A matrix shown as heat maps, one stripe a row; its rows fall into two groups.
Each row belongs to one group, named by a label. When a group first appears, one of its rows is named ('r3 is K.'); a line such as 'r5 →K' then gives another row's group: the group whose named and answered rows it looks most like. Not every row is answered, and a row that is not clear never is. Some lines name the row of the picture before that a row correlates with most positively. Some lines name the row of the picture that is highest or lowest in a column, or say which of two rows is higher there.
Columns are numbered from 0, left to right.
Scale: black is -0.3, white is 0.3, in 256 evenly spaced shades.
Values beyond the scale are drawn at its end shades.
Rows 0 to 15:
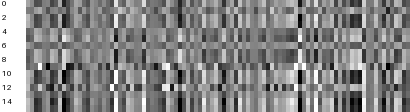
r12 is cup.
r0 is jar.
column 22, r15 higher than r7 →Yes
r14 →jar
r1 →cup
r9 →cup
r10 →jar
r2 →jar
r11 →jar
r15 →jar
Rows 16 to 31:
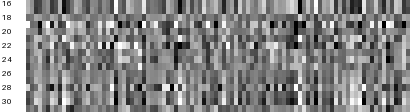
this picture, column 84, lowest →30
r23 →cup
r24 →cup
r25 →cup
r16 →jar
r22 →cup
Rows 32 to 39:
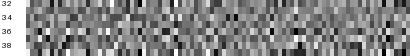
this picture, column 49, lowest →38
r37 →cup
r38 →jar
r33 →cup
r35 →cup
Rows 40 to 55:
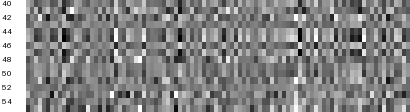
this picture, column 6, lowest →53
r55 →cup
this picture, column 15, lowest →45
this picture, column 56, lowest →55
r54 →cup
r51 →cup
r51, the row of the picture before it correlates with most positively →37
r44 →jar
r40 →jar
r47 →jar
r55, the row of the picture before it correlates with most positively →37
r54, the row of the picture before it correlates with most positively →37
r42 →cup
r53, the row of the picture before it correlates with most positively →32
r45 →jar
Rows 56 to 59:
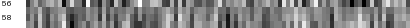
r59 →cup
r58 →cup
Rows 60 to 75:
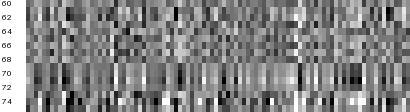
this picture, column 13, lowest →74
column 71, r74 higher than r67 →No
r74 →cup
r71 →jar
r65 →cup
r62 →cup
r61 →cup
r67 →cup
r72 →jar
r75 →cup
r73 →cup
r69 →jar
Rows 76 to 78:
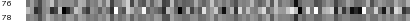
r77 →jar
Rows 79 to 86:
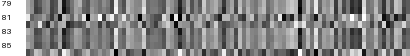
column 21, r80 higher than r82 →No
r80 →jar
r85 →jar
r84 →jar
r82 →cup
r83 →jar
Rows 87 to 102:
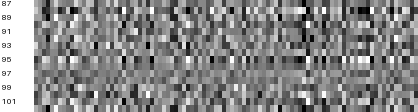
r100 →cup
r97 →jar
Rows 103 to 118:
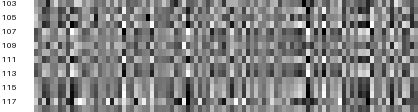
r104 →jar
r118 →jar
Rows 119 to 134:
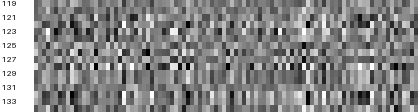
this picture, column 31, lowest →128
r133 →jar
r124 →cup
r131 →cup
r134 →cup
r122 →jar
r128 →cup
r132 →jar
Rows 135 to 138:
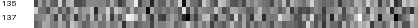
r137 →cup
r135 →cup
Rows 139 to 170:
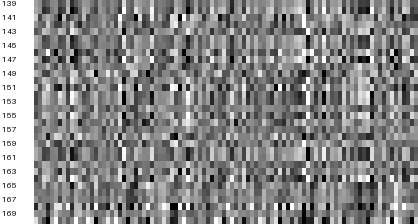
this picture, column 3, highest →146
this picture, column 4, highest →170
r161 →jar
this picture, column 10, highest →170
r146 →cup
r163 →cup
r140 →jar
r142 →cup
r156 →cup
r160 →jar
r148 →cup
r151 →cup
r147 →jar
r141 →cup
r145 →jar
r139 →jar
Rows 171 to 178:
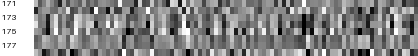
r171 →cup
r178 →jar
